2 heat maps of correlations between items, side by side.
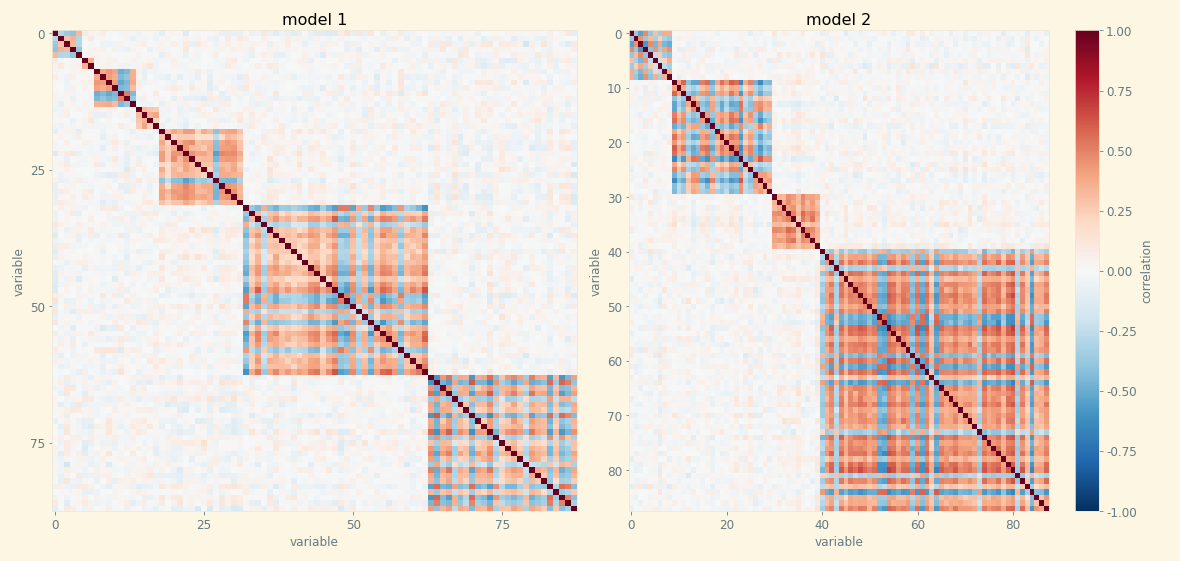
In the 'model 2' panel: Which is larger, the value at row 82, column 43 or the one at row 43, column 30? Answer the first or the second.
the second
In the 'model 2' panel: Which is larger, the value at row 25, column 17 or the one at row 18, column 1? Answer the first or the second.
the second
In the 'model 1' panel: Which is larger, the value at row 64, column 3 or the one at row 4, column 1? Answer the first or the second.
the first
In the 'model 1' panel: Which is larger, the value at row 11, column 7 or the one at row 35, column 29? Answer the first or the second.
the second
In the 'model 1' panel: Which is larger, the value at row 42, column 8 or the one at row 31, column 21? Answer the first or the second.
the second
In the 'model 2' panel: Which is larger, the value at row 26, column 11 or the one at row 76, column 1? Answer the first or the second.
the second
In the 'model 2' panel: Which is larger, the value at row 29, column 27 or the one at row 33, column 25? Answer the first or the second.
the first
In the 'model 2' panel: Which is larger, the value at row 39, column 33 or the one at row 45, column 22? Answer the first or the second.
the first
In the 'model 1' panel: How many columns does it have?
88
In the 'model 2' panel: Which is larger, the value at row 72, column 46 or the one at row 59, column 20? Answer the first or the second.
the first
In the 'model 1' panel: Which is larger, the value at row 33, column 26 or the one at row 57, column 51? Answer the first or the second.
the first
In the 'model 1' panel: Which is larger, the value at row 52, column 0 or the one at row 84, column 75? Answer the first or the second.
the second
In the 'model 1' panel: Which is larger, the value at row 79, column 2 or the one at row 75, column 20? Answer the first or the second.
the second
